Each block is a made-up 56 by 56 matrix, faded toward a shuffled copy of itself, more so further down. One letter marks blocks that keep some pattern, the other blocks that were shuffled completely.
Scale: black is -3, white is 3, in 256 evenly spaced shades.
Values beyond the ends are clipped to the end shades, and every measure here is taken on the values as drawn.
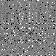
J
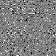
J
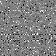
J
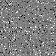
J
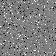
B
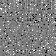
J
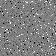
B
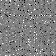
J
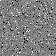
B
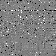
J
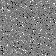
B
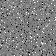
B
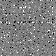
J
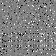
J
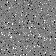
B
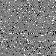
J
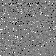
J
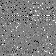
J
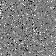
B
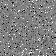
B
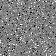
B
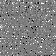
J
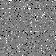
J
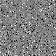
J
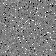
B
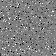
B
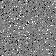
B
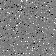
B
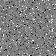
B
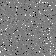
B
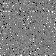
J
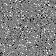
J
